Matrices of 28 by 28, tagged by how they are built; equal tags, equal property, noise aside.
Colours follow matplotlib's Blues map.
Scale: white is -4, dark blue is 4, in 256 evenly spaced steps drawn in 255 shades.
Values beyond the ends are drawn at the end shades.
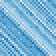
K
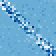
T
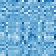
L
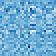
L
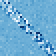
T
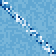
T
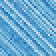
K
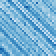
K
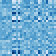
L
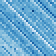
K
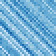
K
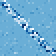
T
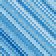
K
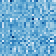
L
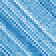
K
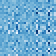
L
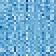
L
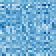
L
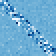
T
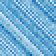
K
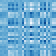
L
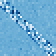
T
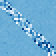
T
